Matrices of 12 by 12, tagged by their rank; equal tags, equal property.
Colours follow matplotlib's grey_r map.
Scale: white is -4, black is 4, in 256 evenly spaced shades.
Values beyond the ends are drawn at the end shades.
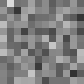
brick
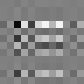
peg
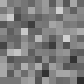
brick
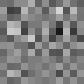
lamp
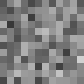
brick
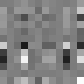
lamp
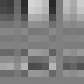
peg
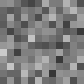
brick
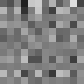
lamp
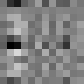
lamp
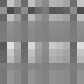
peg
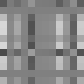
peg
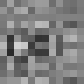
lamp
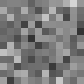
brick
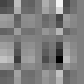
peg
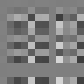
peg
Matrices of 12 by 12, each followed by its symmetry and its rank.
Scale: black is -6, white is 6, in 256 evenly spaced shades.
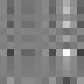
neither, rank one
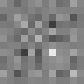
symmetric, rank two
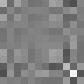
symmetric, rank two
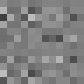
neither, rank two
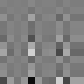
neither, rank one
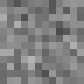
antisymmetric, full rank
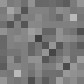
symmetric, full rank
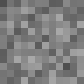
symmetric, full rank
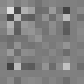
symmetric, rank two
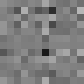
neither, rank two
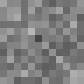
symmetric, full rank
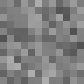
antisymmetric, full rank
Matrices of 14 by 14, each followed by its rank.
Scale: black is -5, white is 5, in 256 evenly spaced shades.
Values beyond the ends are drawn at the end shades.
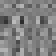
two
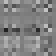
two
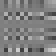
one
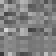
two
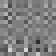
two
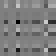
one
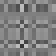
one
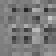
two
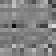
two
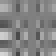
one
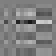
one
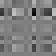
one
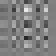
one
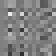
two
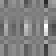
one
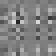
two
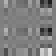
one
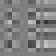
one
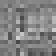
two
